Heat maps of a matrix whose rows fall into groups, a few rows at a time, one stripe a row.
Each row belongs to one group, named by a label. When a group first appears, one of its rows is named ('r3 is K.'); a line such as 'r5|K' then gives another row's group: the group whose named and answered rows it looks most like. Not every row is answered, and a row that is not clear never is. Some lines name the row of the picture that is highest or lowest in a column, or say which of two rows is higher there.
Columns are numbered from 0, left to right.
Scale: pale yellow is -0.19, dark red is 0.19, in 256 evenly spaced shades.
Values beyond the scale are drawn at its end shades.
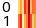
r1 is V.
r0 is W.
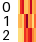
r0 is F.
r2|W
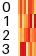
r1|V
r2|W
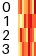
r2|F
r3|W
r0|V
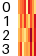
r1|V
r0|F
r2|V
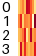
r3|V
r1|V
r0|W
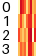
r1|V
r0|F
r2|V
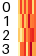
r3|F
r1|W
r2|W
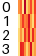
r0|V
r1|W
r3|F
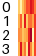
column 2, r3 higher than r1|Yes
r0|W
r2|V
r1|V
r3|V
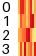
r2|W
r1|F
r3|V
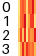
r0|F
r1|F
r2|V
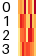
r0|V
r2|F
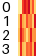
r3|V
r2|F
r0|W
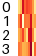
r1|V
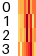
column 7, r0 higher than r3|Yes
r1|W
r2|W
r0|W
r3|W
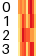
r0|F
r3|F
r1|F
